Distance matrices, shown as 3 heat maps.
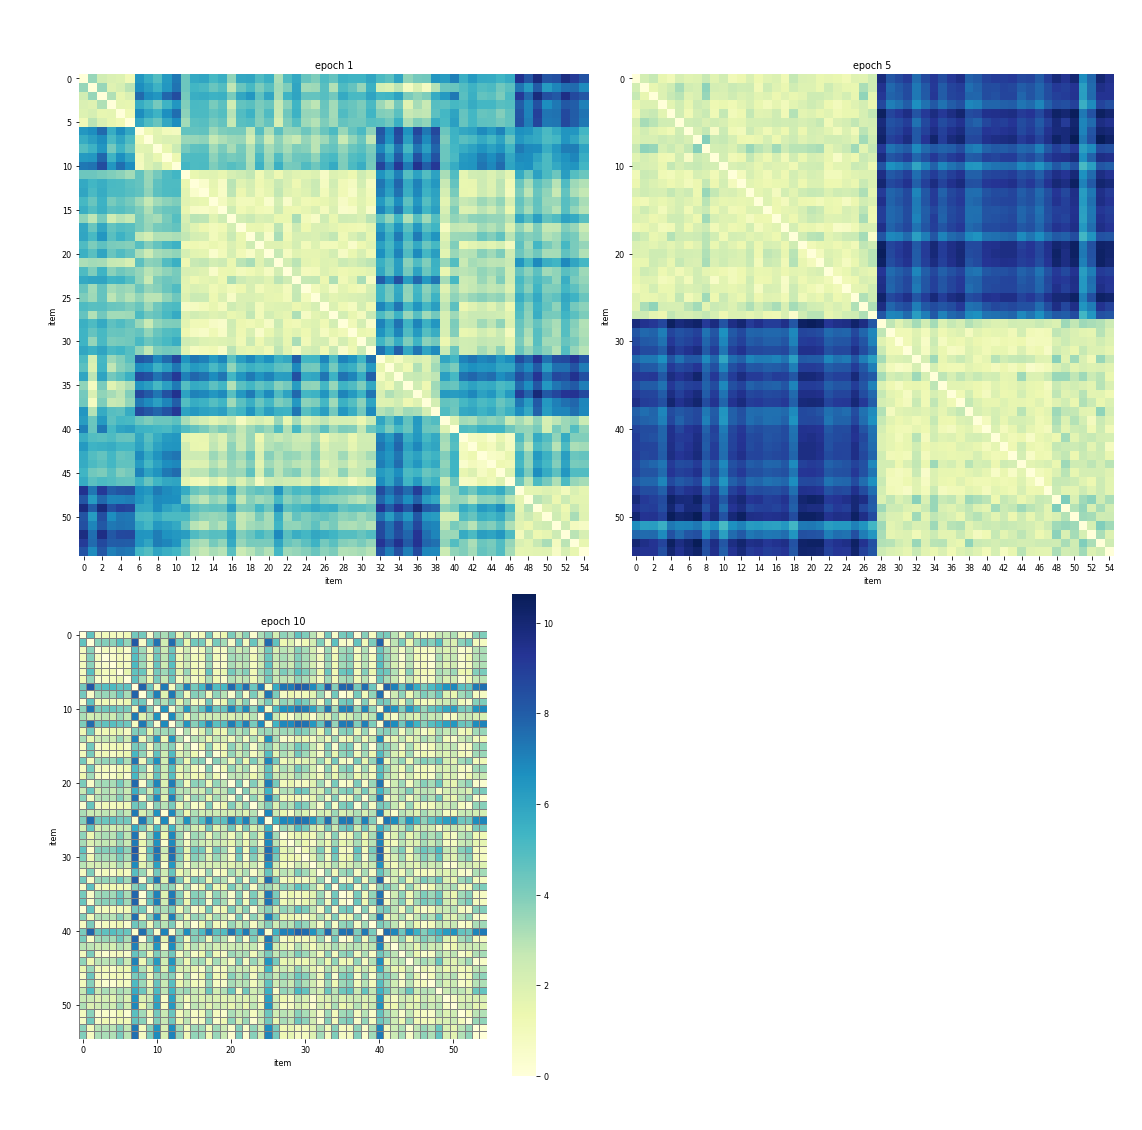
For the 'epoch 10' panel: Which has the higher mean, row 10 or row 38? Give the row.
10
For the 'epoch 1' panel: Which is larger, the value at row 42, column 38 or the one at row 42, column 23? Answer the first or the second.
the first
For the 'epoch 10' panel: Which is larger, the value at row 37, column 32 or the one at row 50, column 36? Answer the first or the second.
the second
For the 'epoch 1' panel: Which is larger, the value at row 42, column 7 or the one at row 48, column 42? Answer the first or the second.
the first
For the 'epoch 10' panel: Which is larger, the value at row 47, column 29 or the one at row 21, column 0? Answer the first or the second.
the first
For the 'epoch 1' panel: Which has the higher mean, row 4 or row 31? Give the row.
4
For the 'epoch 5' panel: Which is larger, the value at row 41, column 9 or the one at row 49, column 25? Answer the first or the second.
the second
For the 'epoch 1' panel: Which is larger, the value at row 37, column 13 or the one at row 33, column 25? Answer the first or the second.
the first
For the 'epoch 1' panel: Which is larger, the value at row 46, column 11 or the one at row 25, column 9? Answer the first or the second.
the second
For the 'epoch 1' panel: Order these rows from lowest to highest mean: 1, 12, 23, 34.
12, 23, 1, 34
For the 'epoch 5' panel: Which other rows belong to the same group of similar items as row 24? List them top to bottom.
0, 1, 2, 3, 4, 5, 6, 7, 8, 9, 10, 11, 12, 13, 14, 15, 16, 17, 18, 19, 20, 21, 22, 23, 25, 26, 27
